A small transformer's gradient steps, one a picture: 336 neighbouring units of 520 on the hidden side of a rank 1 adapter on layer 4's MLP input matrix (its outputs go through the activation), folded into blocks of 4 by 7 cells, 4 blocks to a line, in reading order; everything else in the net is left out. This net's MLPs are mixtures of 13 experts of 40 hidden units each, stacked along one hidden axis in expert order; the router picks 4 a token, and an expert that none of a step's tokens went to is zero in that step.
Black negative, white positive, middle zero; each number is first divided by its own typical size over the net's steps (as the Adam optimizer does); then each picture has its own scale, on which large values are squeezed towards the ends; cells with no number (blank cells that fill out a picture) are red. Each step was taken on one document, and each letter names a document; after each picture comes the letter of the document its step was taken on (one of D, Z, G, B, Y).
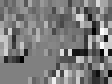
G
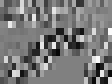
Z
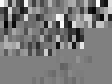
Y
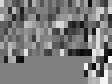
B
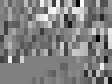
Y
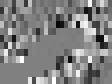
G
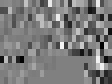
Y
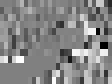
G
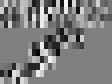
Z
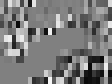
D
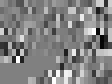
G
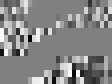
D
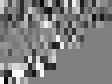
Y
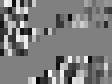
D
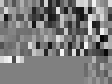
B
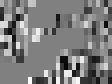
D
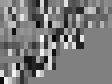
Z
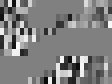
D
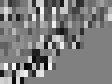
Z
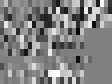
B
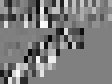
Z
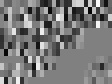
Y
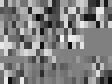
B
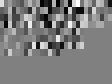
Y
